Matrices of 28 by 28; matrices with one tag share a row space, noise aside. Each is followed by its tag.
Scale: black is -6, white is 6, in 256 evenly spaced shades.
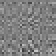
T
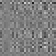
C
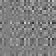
C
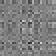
T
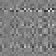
C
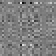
T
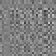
C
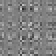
T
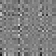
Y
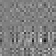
C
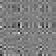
Y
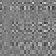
C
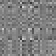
T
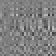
C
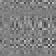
C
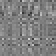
T
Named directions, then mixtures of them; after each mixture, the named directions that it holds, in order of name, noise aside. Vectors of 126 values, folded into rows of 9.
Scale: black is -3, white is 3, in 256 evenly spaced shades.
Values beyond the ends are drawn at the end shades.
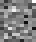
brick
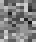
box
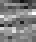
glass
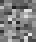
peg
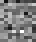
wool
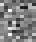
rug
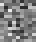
rug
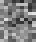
box, glass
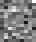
brick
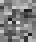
peg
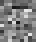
peg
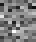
glass, rug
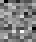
brick, wool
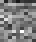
glass, wool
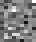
brick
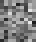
box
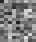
peg, wool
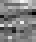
glass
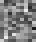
box, brick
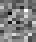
box, peg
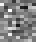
rug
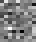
rug, wool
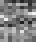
box, glass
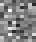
rug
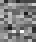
wool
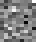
brick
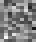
box, brick
